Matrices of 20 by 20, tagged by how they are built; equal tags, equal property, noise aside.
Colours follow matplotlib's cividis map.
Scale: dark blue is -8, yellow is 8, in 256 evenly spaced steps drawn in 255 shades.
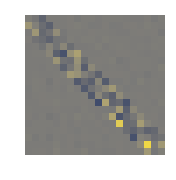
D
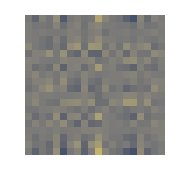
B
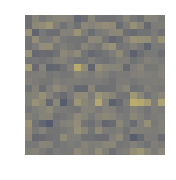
B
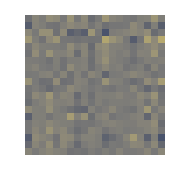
B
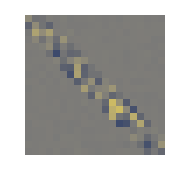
D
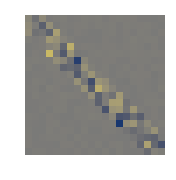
D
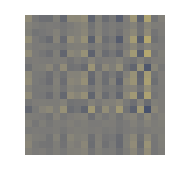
B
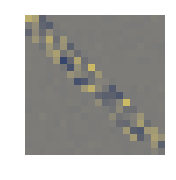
D
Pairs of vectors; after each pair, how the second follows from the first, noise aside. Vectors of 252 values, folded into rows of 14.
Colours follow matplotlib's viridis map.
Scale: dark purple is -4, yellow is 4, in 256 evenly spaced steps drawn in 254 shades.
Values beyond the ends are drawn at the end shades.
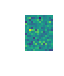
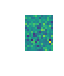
shuffled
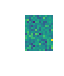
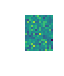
negated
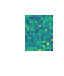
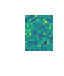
shuffled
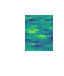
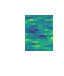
negated
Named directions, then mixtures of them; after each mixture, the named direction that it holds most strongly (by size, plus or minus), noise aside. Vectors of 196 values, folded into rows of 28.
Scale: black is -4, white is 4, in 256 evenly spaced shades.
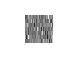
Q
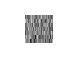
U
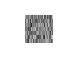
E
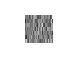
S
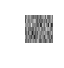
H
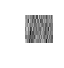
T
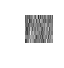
T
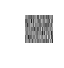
Q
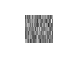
U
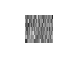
T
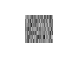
E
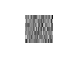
S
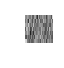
T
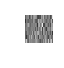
S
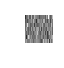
Q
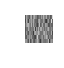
S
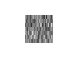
H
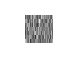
U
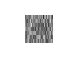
E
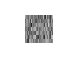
E
